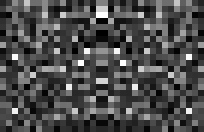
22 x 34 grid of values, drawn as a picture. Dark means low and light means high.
Most values sit low, with a long tail of high ones. On average the colour sits 30% of the way up the scale. There is no overall slope. It is mirror symmetric from left to right. No row or column stands out.
